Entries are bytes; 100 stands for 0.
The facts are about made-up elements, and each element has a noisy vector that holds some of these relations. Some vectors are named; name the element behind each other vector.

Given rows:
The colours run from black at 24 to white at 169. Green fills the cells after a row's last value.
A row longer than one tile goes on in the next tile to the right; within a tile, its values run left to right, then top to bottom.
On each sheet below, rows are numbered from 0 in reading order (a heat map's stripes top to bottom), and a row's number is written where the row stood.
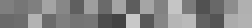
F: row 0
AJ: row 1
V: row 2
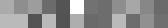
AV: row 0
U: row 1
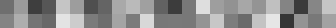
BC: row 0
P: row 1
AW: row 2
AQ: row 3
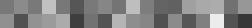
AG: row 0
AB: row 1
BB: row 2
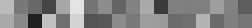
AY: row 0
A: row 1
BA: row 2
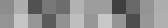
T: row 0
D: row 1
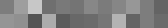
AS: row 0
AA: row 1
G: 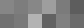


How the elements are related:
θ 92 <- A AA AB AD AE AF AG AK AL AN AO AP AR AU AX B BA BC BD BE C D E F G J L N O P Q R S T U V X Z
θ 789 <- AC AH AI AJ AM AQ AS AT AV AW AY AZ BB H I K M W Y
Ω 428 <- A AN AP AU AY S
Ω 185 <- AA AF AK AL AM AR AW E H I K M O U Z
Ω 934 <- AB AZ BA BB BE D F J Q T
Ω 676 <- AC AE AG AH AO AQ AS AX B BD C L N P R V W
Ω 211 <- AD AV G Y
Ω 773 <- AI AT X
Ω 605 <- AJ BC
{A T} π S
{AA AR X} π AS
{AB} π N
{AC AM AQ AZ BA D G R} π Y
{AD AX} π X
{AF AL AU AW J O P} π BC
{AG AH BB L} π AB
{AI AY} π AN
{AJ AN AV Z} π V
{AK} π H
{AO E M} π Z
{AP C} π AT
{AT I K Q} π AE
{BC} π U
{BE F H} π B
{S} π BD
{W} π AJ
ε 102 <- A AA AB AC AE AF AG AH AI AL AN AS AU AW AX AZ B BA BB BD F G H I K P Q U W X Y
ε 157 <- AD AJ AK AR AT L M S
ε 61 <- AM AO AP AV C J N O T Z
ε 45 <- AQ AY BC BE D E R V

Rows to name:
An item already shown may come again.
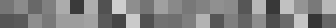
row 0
A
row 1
W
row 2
AD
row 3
M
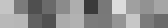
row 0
V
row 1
AW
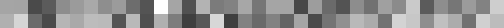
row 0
R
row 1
AV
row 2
AI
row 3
AT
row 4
J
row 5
O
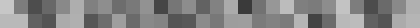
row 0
V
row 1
X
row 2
A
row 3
AZ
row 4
V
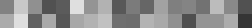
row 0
AM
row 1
N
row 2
L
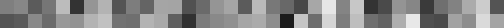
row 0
S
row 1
N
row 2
AN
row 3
AY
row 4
AP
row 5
AU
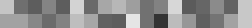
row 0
Z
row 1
AH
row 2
AO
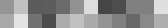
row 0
C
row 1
E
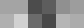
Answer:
R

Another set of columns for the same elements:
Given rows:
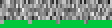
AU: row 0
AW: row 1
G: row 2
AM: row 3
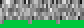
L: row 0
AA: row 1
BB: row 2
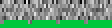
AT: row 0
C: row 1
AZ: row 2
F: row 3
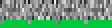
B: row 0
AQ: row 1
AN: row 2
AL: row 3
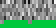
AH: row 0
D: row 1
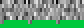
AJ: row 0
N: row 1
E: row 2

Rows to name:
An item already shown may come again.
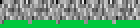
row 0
E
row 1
U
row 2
E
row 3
V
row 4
AU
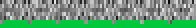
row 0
W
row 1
AD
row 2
W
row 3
U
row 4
A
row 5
P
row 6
T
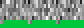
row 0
AG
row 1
O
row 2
AP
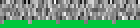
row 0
BB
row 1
BC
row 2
AI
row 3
S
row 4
AY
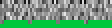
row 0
AV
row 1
AD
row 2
M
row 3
E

